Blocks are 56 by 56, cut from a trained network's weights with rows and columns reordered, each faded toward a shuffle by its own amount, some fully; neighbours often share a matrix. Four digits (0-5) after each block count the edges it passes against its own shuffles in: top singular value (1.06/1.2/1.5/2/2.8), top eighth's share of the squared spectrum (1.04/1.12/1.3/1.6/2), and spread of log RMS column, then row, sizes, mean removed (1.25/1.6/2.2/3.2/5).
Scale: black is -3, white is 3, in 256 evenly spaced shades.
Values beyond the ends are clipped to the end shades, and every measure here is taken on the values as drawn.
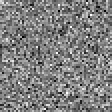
1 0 0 0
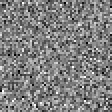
0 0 0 0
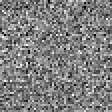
2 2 0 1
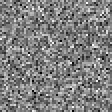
0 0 0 0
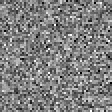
0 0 0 0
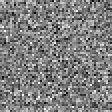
2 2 0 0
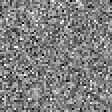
0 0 0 0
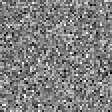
0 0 0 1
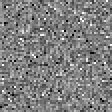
0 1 0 0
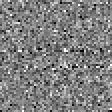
2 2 0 1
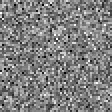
0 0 0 0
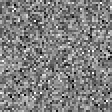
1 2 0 0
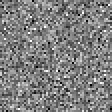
0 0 0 0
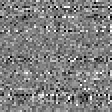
3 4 0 3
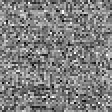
3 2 0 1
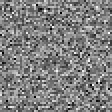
2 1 0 0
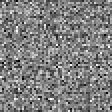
3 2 0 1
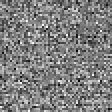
3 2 0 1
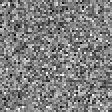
1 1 0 0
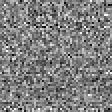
3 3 0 2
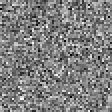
1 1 0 0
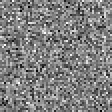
1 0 0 0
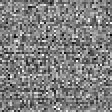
2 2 0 1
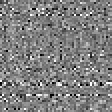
4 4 0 3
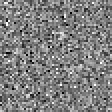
1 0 0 0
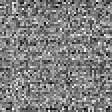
3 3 0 1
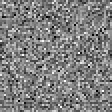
1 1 0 0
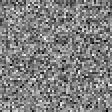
1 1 0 0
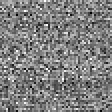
3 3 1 1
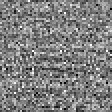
3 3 0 1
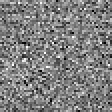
2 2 0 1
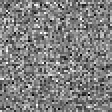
2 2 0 1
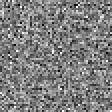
2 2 0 0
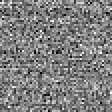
2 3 0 1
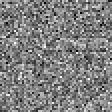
1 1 0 0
